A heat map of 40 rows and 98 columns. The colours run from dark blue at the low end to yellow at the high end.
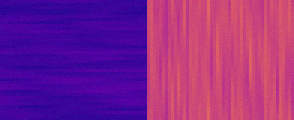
It is made of 1 by 2 panels. Panel 1,1: very low, streaked across, faint in contrast. Panel 1,2: middling, streaked downward, faint in contrast.
